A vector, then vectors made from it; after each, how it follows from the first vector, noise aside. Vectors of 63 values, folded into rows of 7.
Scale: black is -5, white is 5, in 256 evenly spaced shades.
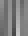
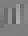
partly zeroed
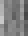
wrapped around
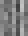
wrapped around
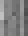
wrapped around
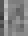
wrapped around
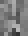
sign-scrambled
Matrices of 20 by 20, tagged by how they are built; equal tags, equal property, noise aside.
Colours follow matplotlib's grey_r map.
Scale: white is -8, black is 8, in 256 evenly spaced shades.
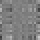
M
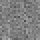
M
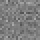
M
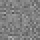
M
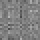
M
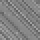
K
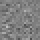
M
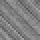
K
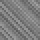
K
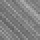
K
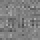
M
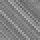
K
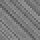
K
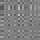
M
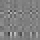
M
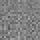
M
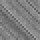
K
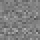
M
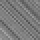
K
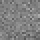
M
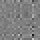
M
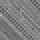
K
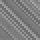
K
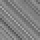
K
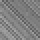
K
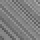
K
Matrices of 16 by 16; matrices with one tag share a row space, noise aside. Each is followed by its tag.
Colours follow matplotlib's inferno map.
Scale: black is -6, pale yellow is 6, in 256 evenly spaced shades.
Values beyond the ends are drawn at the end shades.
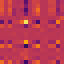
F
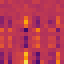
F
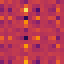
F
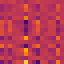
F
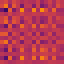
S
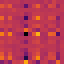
F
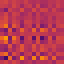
S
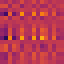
S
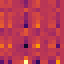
F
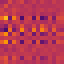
S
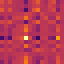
F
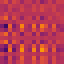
S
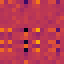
F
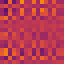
S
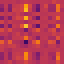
F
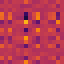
F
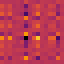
F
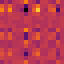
F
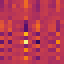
F
